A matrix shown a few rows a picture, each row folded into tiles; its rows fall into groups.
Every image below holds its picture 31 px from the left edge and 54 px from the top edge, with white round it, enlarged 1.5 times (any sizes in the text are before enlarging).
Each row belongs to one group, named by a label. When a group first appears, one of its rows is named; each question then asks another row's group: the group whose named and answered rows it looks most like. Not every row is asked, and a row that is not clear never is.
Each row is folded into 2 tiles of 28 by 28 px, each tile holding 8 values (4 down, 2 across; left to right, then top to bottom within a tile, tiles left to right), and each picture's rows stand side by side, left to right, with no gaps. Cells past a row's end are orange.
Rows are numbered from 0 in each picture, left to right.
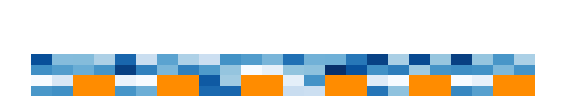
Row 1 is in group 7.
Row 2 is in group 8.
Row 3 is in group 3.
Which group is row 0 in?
7
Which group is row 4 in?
7
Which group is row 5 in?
7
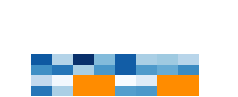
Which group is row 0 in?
7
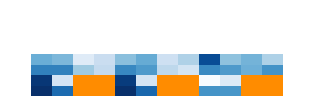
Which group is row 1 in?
8
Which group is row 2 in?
7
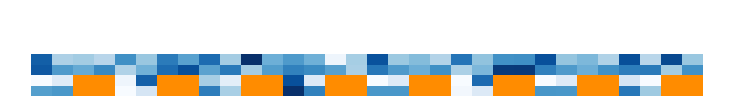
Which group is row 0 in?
7
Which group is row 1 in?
3
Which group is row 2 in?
7
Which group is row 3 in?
8
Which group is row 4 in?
7
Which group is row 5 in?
3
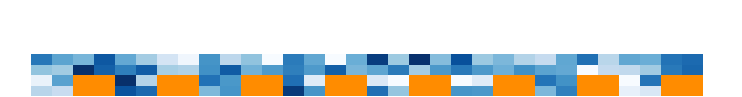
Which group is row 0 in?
3
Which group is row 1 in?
8
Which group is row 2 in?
8
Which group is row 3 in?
8
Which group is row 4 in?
7
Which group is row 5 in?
7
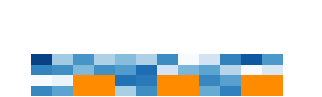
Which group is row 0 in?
7
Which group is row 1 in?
8
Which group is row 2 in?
8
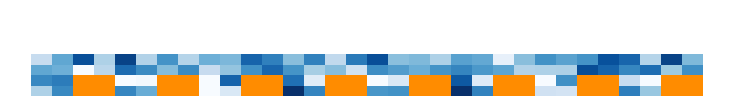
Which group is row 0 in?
8
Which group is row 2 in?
3
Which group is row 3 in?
8
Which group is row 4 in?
7
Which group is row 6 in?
3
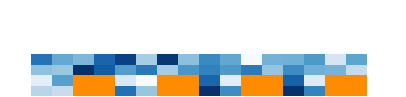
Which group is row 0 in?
3
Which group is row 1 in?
7
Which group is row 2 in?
8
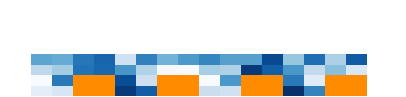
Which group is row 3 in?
8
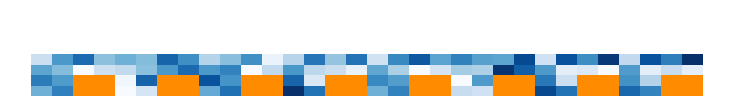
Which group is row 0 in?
8
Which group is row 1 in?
3
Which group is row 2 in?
8
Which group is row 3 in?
8
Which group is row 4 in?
8
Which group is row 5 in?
3
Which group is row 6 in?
8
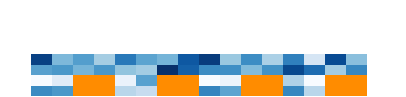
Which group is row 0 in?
7
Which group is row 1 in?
3
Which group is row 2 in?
7
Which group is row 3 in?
7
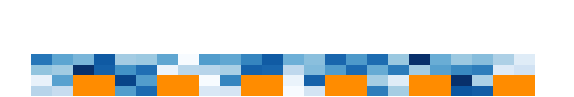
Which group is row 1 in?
8
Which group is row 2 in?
3
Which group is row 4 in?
7
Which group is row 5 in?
8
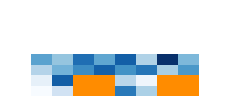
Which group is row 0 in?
3
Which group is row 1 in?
7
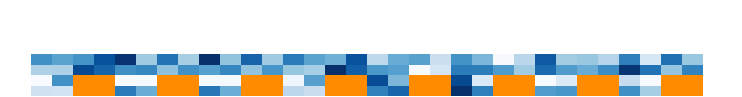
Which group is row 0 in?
3
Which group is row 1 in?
7
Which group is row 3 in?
3
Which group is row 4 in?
8
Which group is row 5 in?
8
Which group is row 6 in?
7
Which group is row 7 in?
7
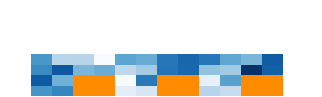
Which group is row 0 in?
8
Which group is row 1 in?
3
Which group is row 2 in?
3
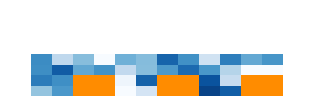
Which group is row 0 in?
8
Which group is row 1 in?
3
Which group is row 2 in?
8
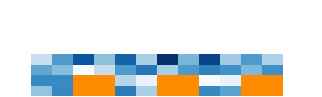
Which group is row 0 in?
8
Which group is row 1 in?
7
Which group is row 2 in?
7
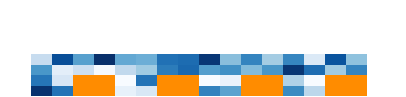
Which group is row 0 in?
8
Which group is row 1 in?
3
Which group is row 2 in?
7
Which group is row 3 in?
7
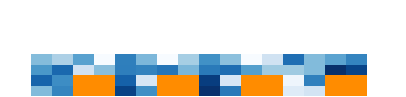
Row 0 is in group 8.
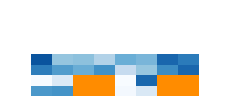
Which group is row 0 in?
7
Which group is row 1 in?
3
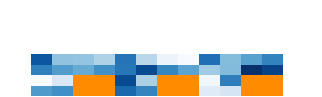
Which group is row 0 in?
7
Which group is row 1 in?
8
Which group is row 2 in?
3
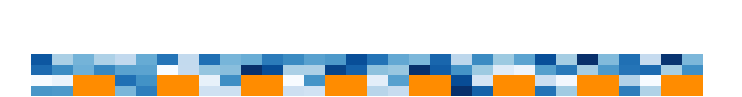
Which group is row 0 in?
7
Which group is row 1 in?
8
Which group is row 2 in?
3
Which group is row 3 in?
3
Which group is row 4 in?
3
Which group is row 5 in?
8
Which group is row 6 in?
7
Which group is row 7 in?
7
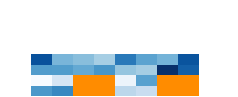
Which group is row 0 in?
7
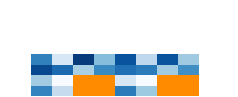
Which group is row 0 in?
7
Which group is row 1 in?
7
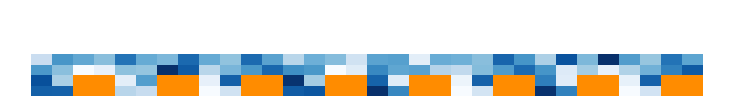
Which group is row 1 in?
3
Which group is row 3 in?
8
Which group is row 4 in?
8
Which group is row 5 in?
3
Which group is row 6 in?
8
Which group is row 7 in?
3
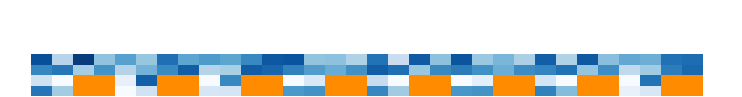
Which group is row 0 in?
7
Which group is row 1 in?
3
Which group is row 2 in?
3
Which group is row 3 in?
7
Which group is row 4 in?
7
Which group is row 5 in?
7
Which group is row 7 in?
3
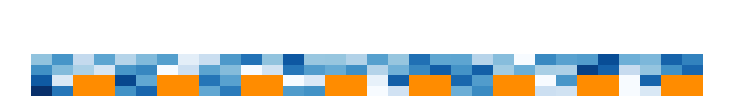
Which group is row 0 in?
8
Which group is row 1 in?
8
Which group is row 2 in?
8
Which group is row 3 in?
7
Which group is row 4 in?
3
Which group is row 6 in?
3
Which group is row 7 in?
3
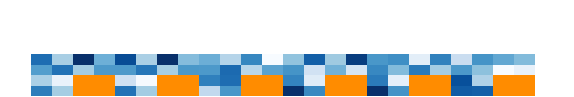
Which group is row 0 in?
7
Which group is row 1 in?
7
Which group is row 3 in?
8
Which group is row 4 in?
8
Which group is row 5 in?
8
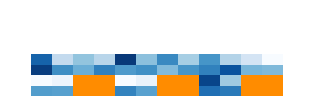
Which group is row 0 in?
7
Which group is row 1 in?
7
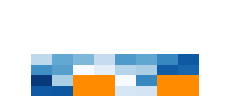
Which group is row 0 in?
8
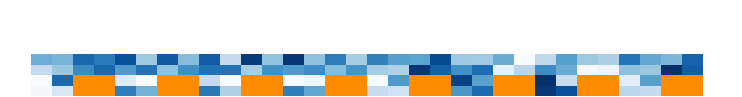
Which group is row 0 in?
3
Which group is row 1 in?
7
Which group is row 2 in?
7
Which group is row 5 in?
8
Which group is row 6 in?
8
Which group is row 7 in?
3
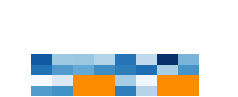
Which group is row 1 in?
7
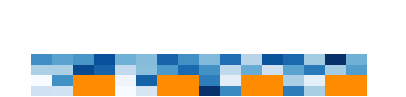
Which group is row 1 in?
3
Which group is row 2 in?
8
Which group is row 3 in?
7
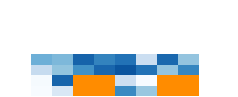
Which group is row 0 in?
3
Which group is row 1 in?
7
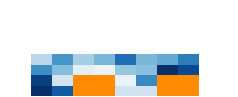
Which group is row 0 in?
8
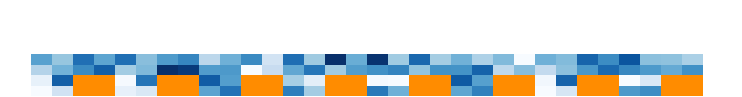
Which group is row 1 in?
3
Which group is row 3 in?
7
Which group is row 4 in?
7
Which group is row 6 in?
3
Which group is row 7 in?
7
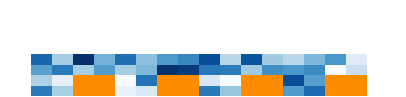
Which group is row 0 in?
7
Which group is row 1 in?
3
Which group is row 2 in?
7
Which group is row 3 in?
8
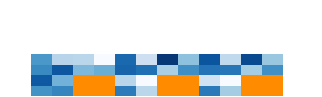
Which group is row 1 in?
7
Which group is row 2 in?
7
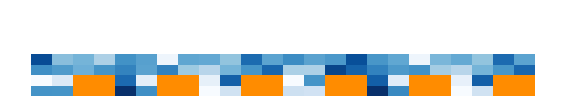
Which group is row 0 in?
7
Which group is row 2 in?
3
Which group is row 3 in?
3
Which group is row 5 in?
3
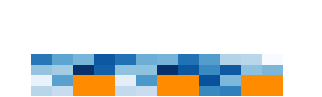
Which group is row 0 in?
3
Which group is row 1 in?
3
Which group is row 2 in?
8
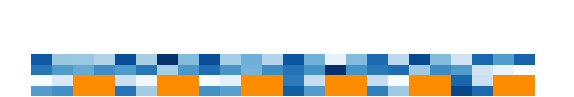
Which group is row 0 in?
7
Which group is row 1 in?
7
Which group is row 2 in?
7
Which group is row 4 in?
7
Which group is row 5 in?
8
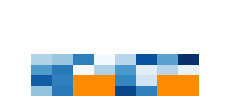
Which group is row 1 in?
8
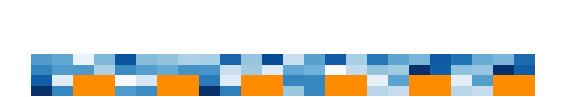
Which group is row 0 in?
8
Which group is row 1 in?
7
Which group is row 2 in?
8
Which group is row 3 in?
8
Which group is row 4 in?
3
